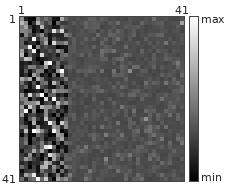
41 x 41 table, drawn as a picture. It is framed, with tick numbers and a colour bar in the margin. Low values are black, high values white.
Slope: none. Seam: vertical, 30% of the way across, the right part calmer. Average level on the scale: 30%. Grain: fine. Histogram: skewed, a long tail of high values.
